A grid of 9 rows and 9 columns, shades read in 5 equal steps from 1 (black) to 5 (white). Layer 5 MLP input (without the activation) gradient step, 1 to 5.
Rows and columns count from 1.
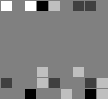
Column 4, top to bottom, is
1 3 3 3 3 3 4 4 3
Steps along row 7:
same same up down same up down same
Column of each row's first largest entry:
1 1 1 1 1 1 4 4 6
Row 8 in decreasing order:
4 4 3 3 3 3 2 2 2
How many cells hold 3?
64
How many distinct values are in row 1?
5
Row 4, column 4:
3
